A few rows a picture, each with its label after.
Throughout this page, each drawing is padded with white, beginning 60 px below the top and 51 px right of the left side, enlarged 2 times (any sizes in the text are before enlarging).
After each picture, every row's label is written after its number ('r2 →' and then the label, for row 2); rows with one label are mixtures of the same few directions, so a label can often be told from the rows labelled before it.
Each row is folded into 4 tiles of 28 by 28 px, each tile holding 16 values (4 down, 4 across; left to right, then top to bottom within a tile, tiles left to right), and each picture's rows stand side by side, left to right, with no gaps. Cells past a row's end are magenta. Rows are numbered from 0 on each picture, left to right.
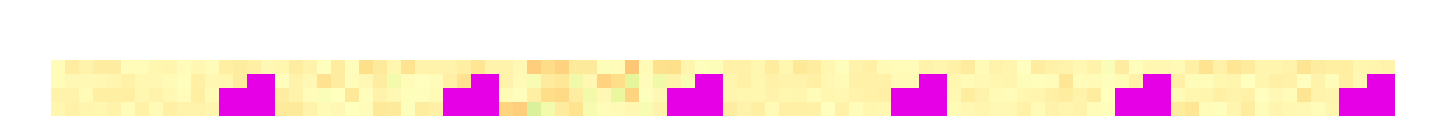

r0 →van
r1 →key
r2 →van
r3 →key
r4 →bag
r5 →van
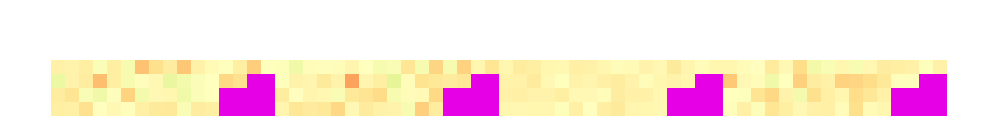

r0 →key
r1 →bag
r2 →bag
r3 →key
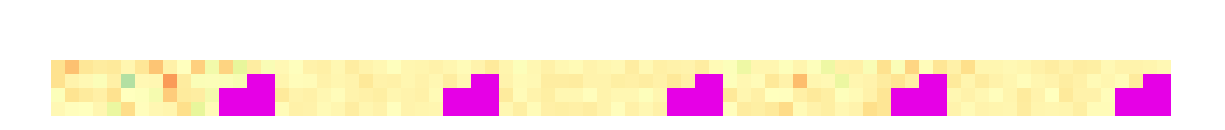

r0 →bag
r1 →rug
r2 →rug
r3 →bag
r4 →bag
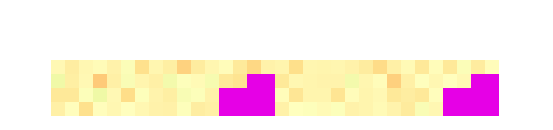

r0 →key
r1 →bag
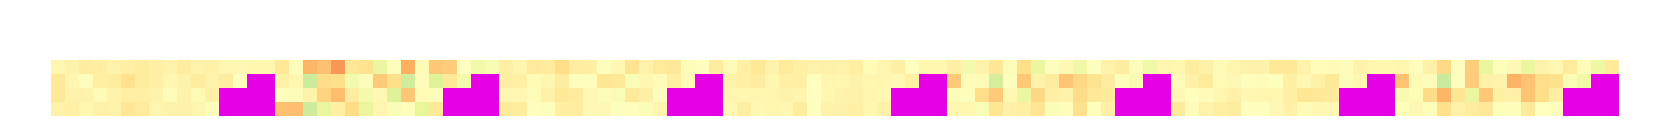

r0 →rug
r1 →van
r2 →van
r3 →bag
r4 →key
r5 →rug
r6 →key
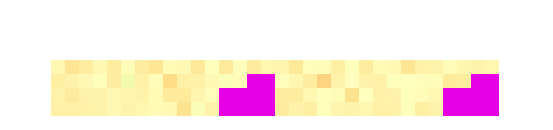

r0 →bag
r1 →key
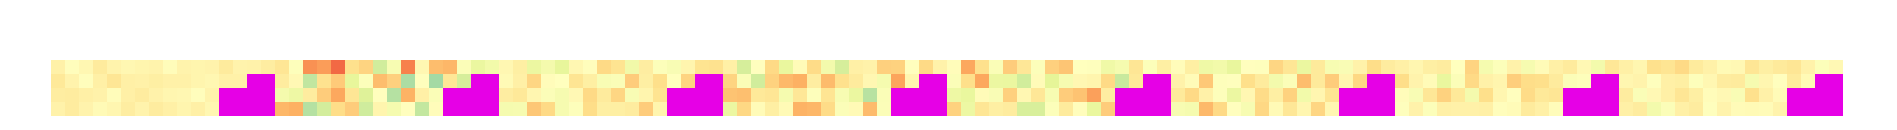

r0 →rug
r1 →van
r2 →van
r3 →rug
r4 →rug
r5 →van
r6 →key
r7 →van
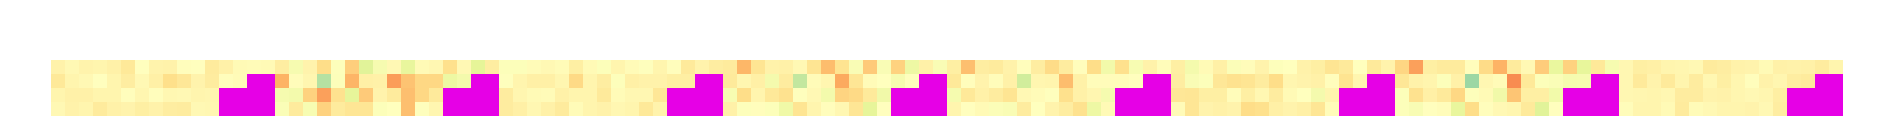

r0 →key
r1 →key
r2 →bag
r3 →bag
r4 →bag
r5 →rug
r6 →bag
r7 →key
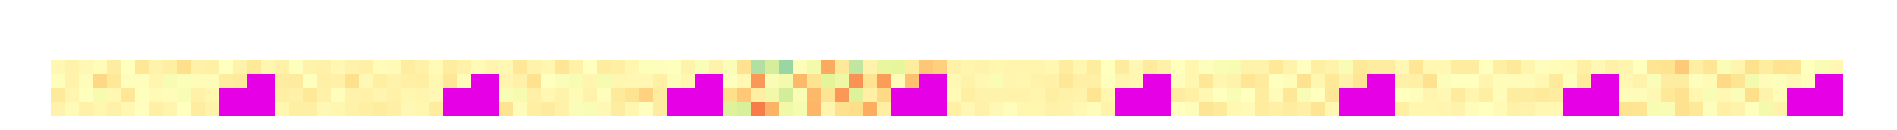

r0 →key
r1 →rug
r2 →rug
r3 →van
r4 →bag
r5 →van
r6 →rug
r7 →van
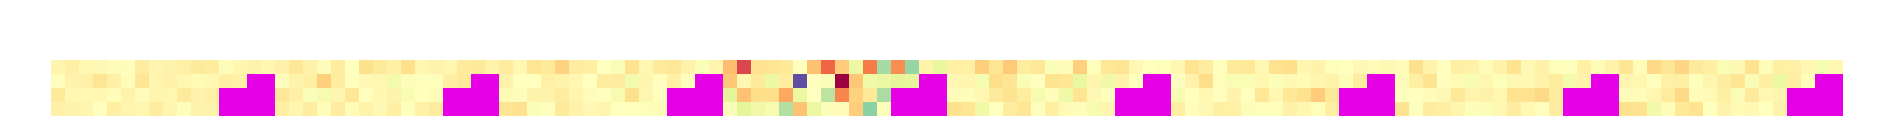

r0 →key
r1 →key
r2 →van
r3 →bag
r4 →van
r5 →rug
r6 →rug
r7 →van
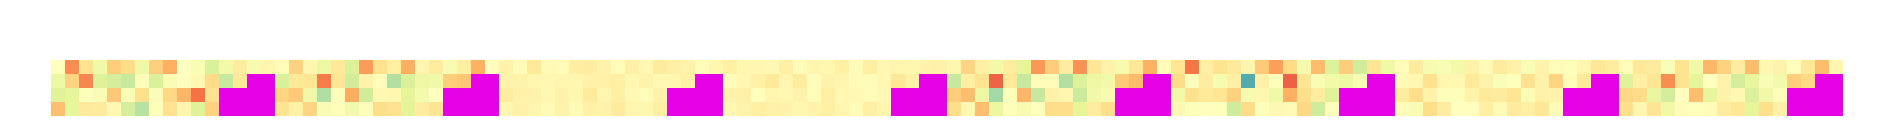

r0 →rug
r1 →key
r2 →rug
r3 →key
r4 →key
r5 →bag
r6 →van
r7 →key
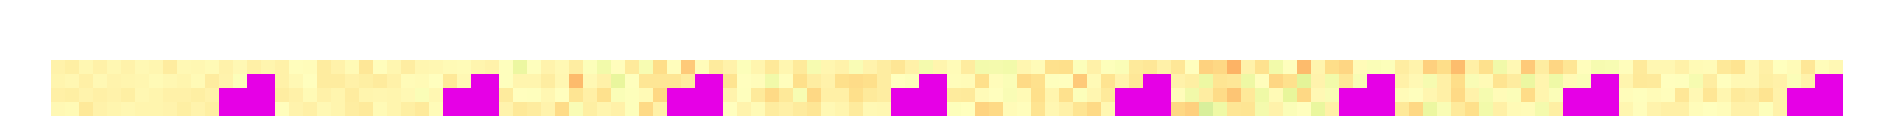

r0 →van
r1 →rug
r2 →bag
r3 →key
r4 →van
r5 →van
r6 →van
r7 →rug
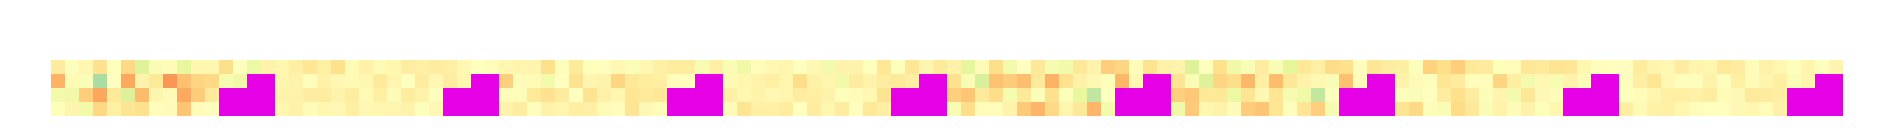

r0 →key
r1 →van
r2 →key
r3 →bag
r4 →rug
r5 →rug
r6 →van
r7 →rug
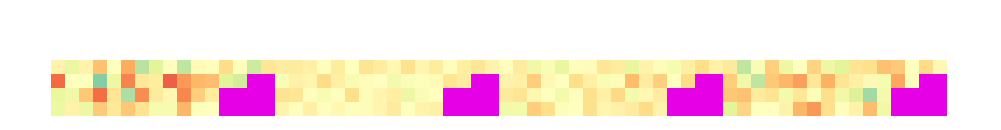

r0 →key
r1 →key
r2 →van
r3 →rug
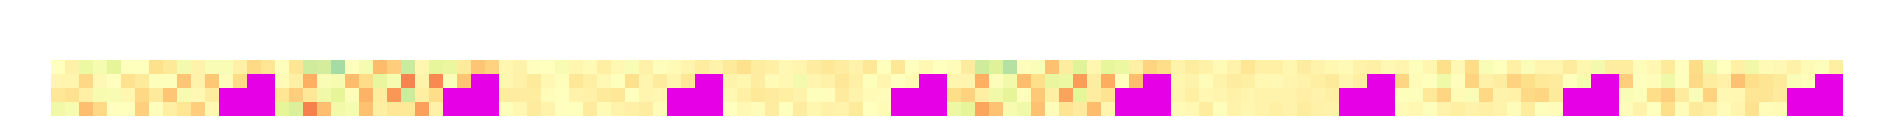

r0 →van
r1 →van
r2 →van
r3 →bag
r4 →van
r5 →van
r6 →key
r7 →key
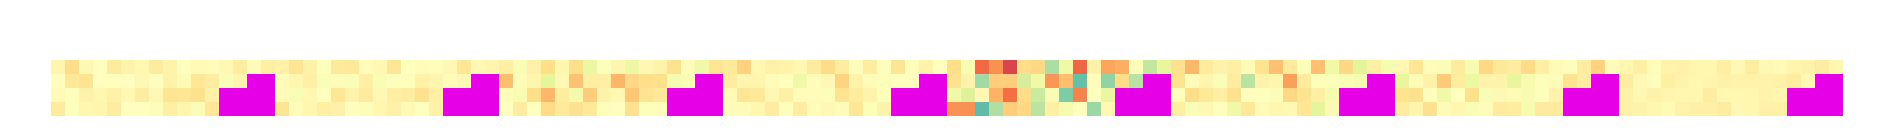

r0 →rug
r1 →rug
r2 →key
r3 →bag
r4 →van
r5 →bag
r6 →key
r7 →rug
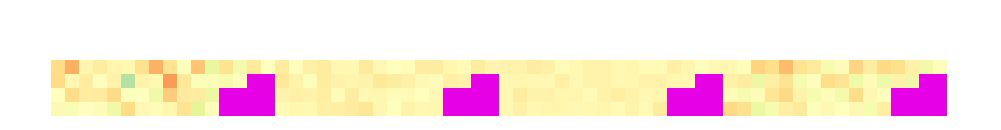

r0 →bag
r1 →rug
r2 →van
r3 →van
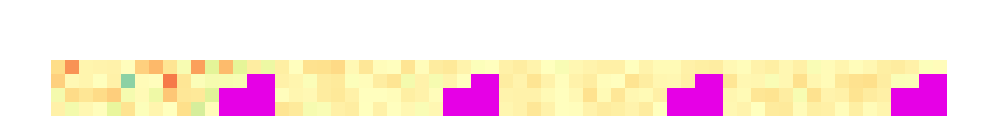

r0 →bag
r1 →van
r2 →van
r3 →key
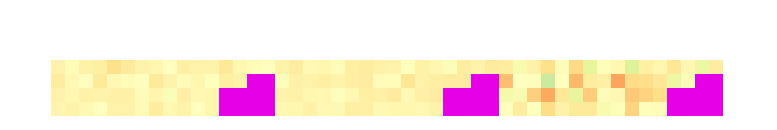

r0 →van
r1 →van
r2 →key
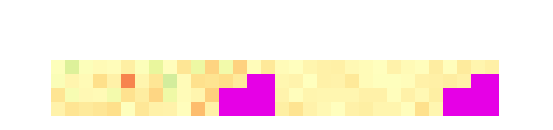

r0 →bag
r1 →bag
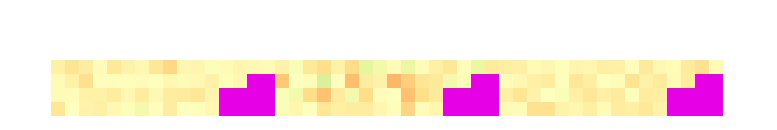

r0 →rug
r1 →key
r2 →van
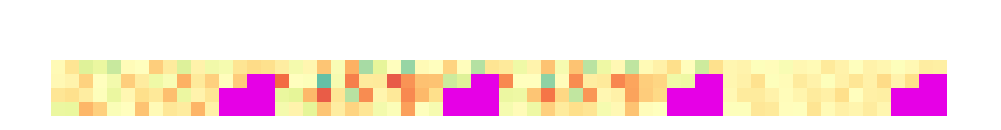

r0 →van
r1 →key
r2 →key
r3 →van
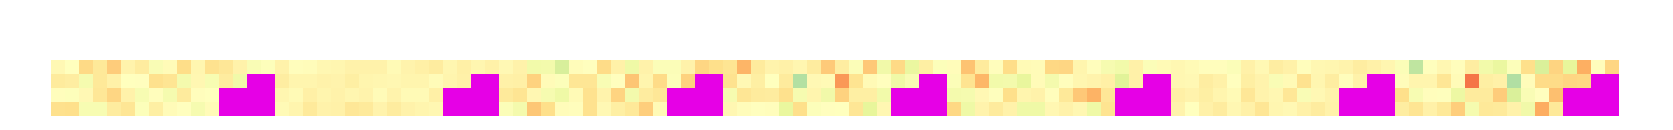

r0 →van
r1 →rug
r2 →van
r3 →bag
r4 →rug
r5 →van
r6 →bag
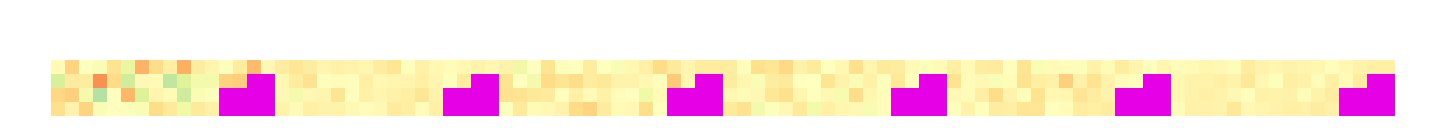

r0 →key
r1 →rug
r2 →rug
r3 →van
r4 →key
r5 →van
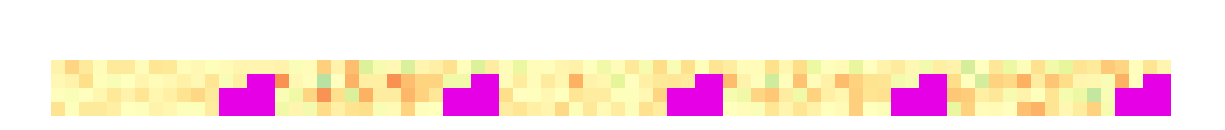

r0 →rug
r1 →key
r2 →bag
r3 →key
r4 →rug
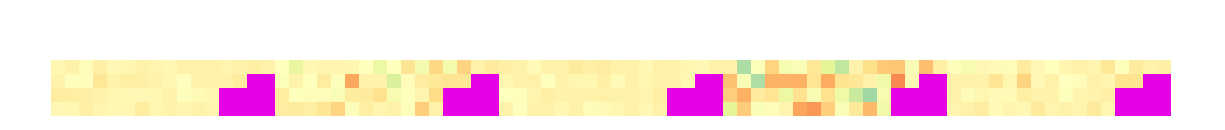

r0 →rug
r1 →bag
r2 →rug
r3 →rug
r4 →bag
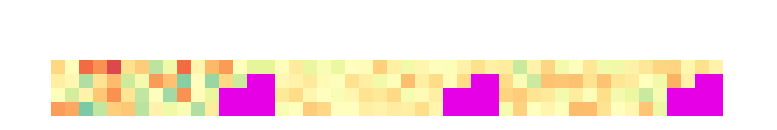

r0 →van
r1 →van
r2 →rug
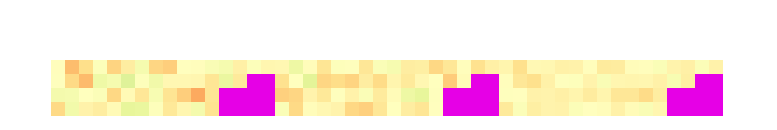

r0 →rug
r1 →rug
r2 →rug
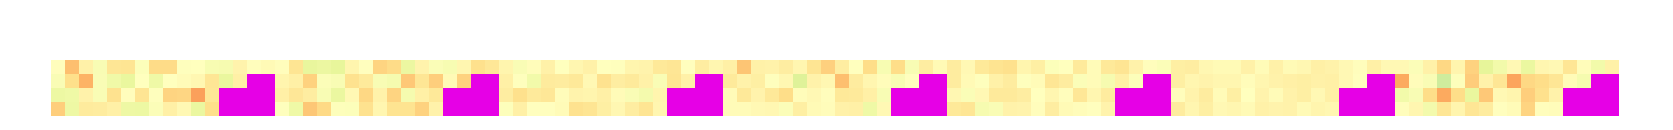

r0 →rug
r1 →van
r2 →rug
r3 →bag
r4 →van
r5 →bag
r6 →key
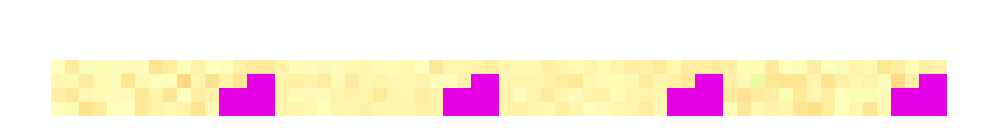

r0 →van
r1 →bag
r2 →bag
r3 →rug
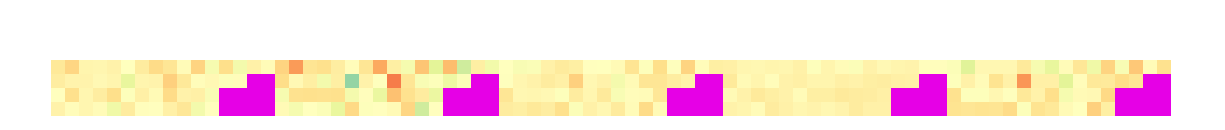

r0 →bag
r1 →bag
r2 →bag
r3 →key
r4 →bag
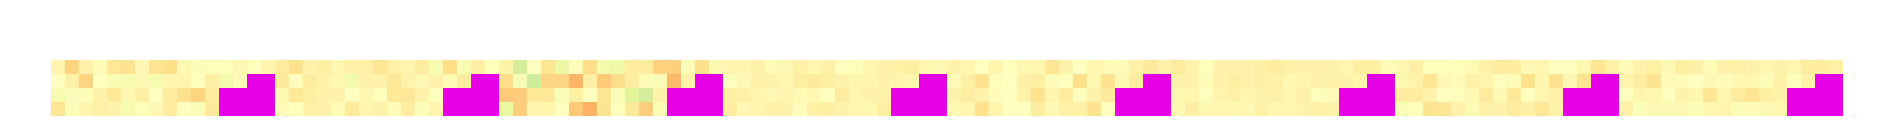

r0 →rug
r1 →bag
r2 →rug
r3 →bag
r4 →van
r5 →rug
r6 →van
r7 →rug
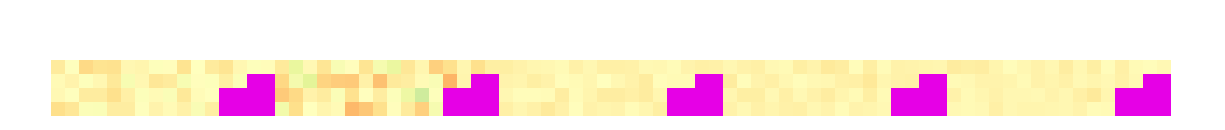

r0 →van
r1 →rug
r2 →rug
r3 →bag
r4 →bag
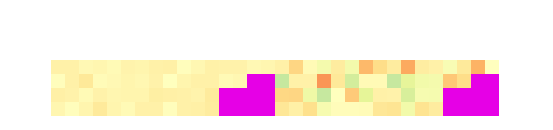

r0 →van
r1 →key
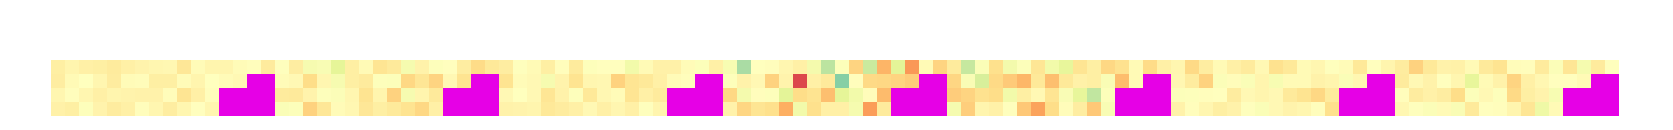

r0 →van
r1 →van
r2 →key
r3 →bag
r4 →rug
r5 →rug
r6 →bag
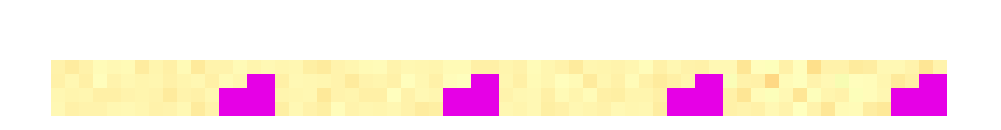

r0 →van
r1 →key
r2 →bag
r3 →key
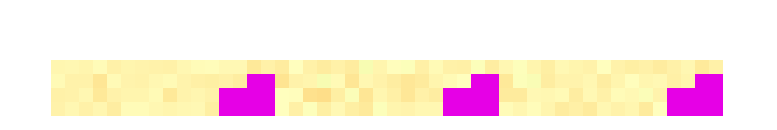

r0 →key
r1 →key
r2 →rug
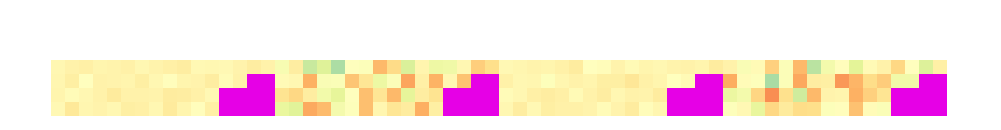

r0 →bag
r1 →van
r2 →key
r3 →key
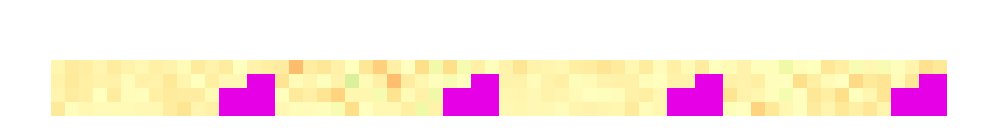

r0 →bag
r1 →bag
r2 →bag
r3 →van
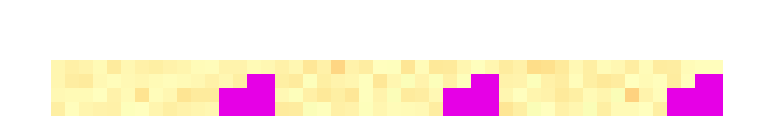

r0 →rug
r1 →van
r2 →van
